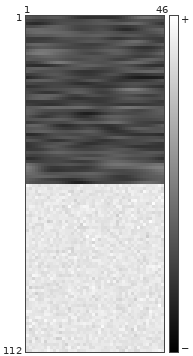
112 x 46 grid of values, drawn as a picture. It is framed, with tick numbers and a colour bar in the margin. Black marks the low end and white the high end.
It is made of 2 by 1 panels. Panel 1,1: low, streaked across. Panel 2,1: very high, fine-grained, faint in contrast.
